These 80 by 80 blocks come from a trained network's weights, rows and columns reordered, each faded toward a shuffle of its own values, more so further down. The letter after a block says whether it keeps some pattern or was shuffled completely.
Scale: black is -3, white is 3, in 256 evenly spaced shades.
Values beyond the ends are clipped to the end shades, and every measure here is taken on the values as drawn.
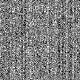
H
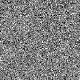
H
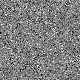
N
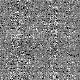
H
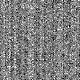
H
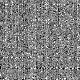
H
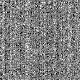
H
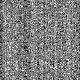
H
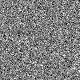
N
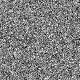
N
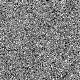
N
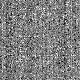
H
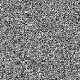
H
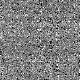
H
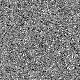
N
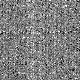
H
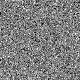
N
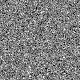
N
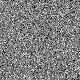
N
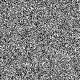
N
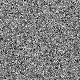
N
